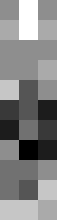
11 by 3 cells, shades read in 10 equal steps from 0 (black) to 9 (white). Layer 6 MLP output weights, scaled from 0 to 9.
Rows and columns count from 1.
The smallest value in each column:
1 0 1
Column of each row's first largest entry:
2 2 1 3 1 2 2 1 3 3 1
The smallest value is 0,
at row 8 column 2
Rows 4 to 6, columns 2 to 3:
5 6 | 3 5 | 3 1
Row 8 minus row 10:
1 -3 -6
